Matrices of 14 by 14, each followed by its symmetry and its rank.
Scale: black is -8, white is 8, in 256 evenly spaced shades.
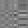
neither, rank one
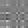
neither, rank one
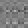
neither, rank two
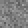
antisymmetric, full rank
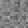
neither, rank three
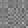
symmetric, rank two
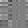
neither, rank one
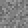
antisymmetric, full rank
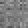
neither, rank three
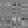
neither, rank two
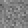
antisymmetric, full rank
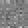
neither, rank three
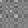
symmetric, rank two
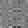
neither, rank two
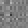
neither, rank two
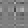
neither, rank one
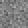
antisymmetric, full rank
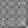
symmetric, rank two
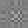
symmetric, rank two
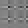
neither, rank one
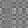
neither, rank one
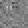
neither, rank three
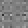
neither, rank two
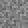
antisymmetric, full rank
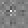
symmetric, rank two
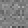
neither, rank three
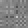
symmetric, rank two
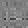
neither, rank two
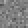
antisymmetric, full rank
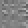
neither, rank three
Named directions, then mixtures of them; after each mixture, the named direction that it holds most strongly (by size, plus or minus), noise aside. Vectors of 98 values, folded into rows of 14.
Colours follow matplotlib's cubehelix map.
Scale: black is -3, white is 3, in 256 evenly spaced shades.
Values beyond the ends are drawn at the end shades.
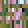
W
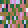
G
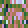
G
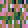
W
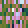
W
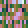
W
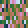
G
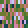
G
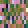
G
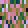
G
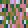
G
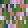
G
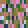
G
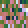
G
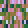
G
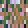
G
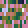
W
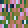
G
